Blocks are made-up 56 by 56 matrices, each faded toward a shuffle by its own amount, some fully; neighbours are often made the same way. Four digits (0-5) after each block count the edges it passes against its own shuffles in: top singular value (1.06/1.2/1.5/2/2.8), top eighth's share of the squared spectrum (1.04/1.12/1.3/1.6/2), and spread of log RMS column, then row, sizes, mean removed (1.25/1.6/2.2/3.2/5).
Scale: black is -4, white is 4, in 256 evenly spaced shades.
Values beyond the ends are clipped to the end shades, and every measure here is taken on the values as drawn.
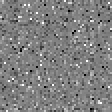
3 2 0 0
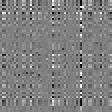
5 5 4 3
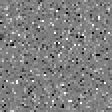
0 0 0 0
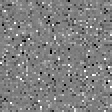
2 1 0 0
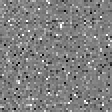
3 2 0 0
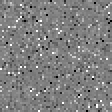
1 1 0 0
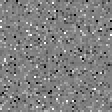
0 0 0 0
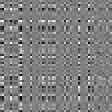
5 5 4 4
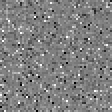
1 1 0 0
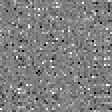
3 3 1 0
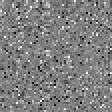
3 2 0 0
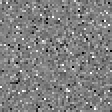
0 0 0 0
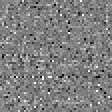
2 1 0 1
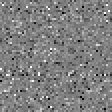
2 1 0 1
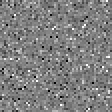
0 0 0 0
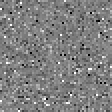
0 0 0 0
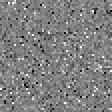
0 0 0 0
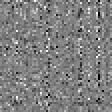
4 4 3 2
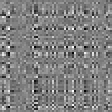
5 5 4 4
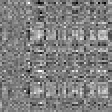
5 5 3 3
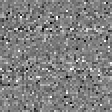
2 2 0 2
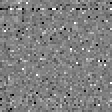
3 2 0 1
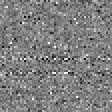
3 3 0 2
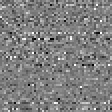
3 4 0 3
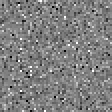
1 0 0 0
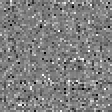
2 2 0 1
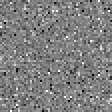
1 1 1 0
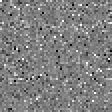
1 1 0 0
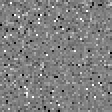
1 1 0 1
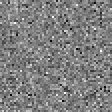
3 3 1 0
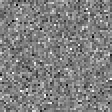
1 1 0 0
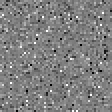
0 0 1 0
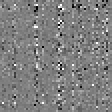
2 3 3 2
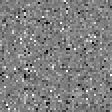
1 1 1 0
